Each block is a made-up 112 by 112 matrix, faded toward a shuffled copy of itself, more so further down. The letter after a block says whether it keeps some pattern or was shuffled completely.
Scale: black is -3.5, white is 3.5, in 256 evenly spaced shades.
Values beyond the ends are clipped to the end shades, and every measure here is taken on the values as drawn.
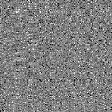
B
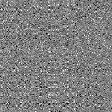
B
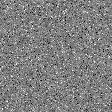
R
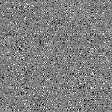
B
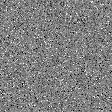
R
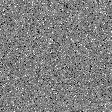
R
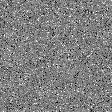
R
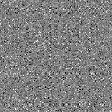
B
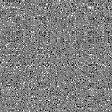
B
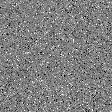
R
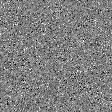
R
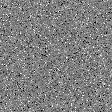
R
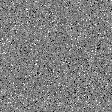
R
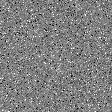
R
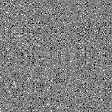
B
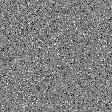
R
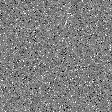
R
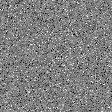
R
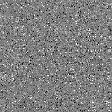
B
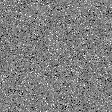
R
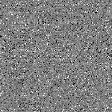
B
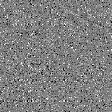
B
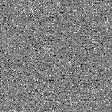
B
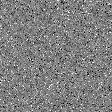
R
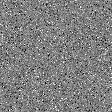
R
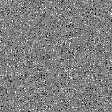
B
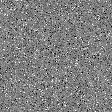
R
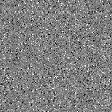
B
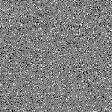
B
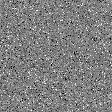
R
